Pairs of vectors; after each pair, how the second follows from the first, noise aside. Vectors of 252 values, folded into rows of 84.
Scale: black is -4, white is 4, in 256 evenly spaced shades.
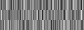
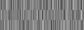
shrunk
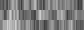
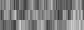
wrapped around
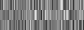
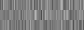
shrunk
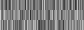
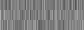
shrunk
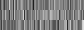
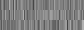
shrunk
